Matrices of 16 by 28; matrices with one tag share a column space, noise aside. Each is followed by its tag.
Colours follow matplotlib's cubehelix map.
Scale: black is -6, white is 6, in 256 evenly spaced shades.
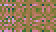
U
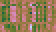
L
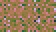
U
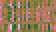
L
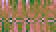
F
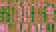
L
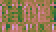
L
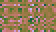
U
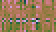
F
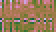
F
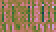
L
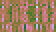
L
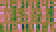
L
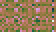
U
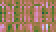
L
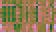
L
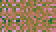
U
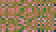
U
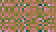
U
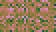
U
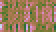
L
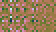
U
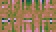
F
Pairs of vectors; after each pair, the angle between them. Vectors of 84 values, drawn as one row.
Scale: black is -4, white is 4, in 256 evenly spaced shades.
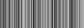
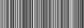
nearly opposite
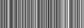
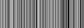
nearly opposite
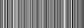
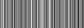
partly aligned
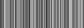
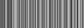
orthogonal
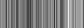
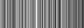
partly opposed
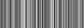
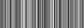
nearly parallel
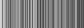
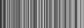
nearly opposite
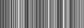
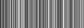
nearly parallel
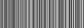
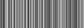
orthogonal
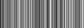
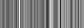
partly aligned
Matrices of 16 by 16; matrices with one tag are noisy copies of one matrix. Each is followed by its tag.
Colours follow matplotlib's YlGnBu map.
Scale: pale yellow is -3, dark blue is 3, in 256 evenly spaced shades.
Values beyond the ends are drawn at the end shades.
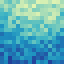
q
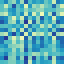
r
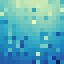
q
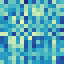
r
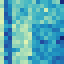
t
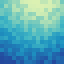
q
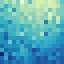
q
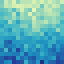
q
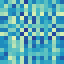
r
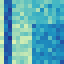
t
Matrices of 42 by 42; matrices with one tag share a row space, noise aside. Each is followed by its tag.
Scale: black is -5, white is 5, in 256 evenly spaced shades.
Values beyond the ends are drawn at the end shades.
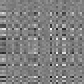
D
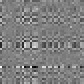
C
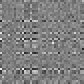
C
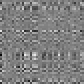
C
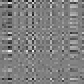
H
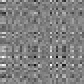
D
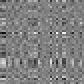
D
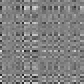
C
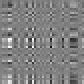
H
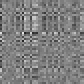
C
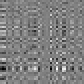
D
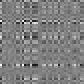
C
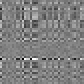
C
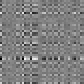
C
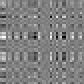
D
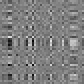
H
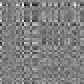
C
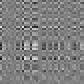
C
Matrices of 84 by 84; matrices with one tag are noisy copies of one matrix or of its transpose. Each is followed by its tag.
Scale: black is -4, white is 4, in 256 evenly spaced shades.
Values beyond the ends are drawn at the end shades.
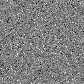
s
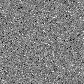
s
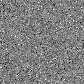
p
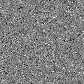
s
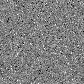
s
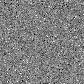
p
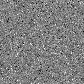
s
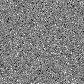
s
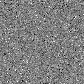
p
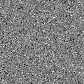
s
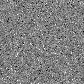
s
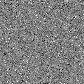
p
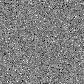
p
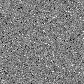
s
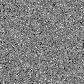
p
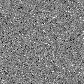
s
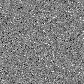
s
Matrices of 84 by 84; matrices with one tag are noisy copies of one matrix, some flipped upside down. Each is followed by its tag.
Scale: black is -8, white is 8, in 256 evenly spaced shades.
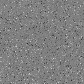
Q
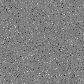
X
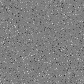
X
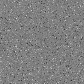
Q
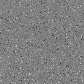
Q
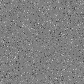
X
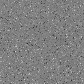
Q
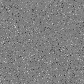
X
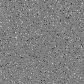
Q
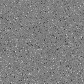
Q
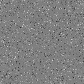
X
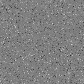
X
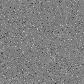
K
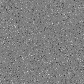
X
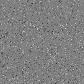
K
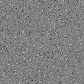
K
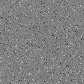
Q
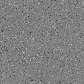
K
